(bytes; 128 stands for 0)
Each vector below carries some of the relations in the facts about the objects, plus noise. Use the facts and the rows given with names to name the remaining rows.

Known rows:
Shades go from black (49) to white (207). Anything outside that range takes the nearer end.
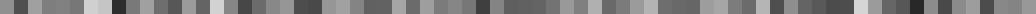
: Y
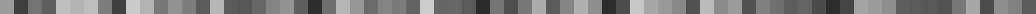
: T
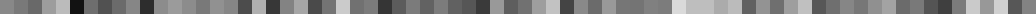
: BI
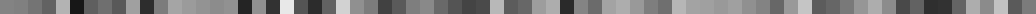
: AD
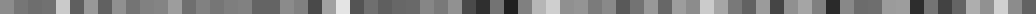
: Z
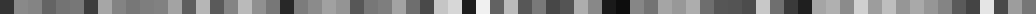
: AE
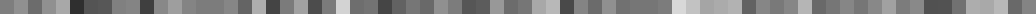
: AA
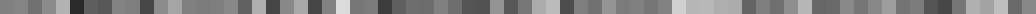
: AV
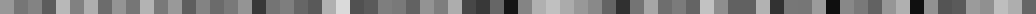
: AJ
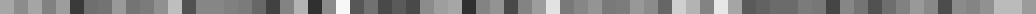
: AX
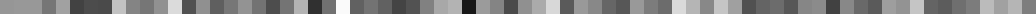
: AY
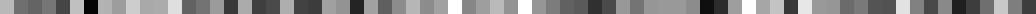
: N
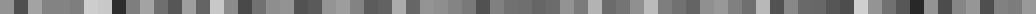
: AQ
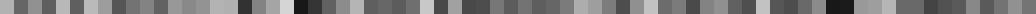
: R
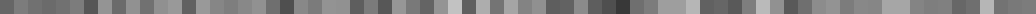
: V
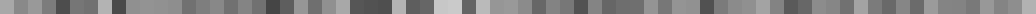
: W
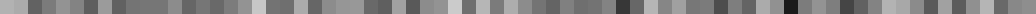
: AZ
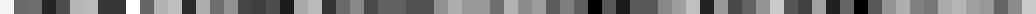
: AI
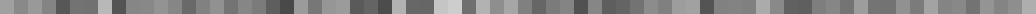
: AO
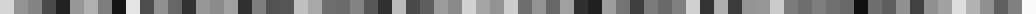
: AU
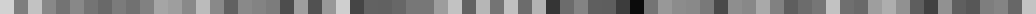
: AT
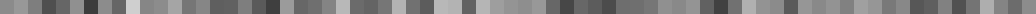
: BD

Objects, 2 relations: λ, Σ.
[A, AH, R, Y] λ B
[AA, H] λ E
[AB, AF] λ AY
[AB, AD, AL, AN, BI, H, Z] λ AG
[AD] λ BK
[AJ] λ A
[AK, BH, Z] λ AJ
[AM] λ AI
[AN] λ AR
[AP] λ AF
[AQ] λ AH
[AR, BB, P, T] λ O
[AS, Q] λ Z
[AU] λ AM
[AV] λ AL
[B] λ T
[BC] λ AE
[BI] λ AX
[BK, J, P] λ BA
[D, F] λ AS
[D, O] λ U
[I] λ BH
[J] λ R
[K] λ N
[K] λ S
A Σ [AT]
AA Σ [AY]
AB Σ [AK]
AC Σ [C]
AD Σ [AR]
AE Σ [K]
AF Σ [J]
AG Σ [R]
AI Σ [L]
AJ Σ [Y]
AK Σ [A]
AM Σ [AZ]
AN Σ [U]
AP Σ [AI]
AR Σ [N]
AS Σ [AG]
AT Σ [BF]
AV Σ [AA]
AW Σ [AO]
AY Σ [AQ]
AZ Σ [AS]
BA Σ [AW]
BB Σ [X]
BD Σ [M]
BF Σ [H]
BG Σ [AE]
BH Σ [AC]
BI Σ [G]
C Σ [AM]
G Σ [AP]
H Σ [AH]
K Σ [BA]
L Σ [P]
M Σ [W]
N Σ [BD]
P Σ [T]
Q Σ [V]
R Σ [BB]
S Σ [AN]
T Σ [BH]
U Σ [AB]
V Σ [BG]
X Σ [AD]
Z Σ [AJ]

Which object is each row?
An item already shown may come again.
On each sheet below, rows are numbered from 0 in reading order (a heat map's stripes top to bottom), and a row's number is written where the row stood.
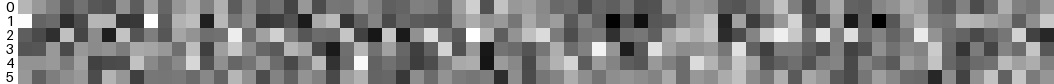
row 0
X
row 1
AI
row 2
K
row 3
BA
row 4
AY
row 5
D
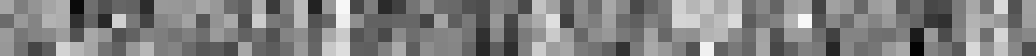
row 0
H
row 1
AB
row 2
F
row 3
BH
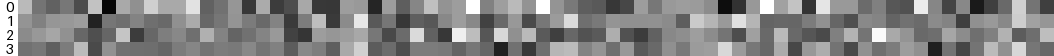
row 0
N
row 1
AL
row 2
BC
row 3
Q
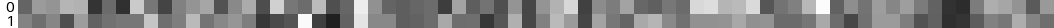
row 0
AB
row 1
AR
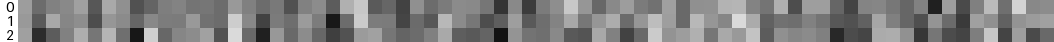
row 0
F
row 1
BK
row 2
P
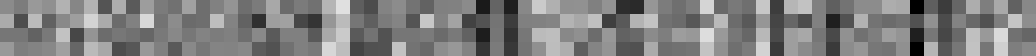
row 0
AK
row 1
B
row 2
Q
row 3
I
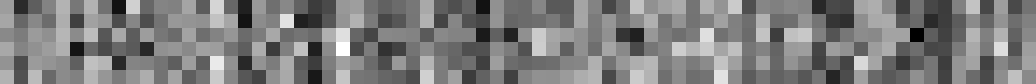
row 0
P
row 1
BB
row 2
AK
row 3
H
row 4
J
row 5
O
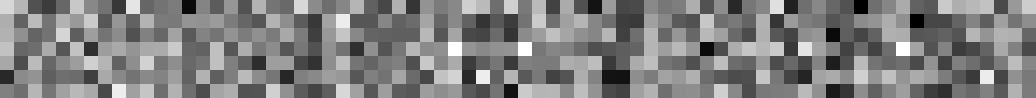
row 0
AM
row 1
A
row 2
AS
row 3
S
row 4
B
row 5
AE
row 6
U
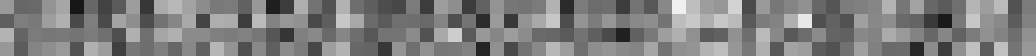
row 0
AP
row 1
AN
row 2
G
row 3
D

